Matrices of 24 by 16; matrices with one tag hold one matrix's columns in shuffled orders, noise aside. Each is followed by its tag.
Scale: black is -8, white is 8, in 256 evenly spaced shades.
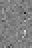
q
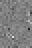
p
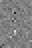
q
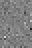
p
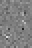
p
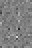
p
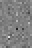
p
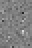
q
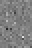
p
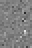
q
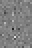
p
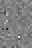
p
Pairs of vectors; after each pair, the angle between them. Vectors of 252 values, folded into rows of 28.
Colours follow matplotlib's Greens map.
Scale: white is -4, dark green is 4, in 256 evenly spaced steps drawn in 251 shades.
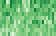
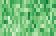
partly aligned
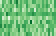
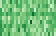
nearly parallel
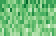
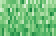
nearly opposite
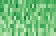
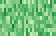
orthogonal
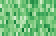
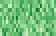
orthogonal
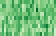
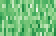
nearly opposite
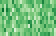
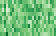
nearly opposite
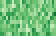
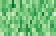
nearly opposite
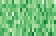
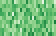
nearly parallel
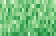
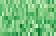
partly aligned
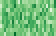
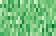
orthogonal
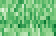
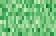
partly opposed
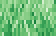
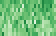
nearly opposite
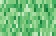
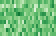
partly opposed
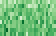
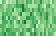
partly aligned
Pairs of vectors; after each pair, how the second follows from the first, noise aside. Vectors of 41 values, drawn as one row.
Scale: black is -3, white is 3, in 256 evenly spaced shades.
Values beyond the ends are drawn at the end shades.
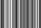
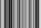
negated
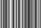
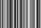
negated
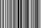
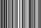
negated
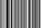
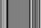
partly zeroed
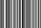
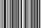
negated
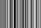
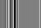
partly zeroed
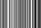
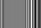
partly zeroed
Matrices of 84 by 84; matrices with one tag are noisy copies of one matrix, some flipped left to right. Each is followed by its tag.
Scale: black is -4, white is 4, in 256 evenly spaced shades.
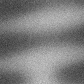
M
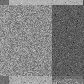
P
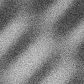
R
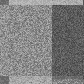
P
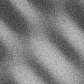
R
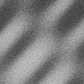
R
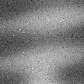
M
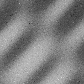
R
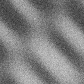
R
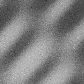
R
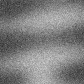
M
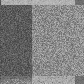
P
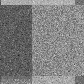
P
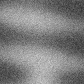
M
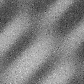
R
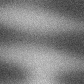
M
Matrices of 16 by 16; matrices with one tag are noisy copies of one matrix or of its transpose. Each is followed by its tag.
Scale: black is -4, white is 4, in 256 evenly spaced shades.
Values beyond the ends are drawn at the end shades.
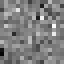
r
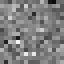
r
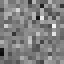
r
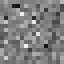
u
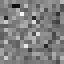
u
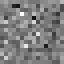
u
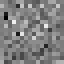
u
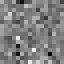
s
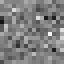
s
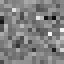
s
